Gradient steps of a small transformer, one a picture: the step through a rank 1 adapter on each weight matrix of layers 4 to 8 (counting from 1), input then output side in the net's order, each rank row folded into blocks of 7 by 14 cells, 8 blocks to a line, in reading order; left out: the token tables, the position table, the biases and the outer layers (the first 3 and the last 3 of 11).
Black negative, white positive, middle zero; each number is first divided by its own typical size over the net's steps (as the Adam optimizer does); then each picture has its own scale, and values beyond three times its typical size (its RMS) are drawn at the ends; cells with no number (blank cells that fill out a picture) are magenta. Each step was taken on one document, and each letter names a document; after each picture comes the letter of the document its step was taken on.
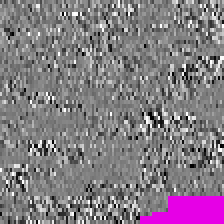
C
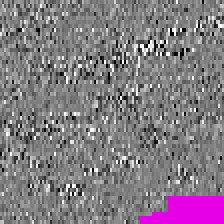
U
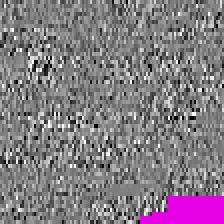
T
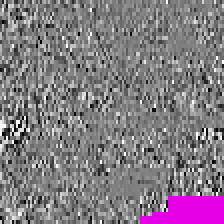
T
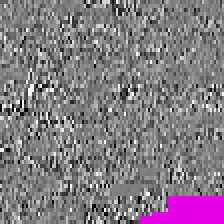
T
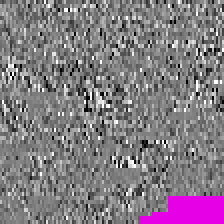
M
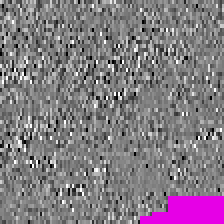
U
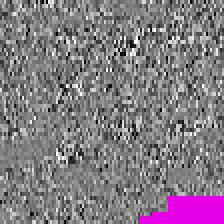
M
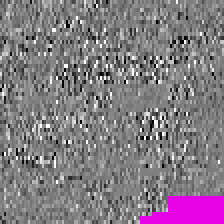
U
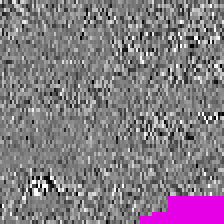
M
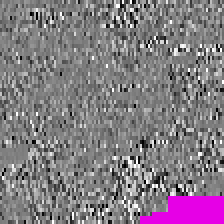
M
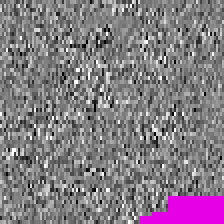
U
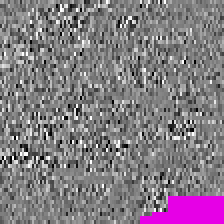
U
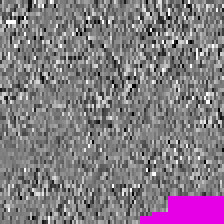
M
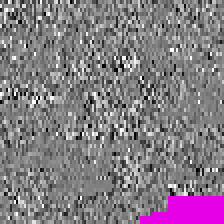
C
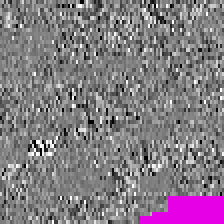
M
